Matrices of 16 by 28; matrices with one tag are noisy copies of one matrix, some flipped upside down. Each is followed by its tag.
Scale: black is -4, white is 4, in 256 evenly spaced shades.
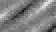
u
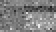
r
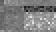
r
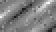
u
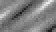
u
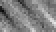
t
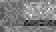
r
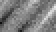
t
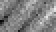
t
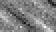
u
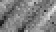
t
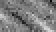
u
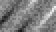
t
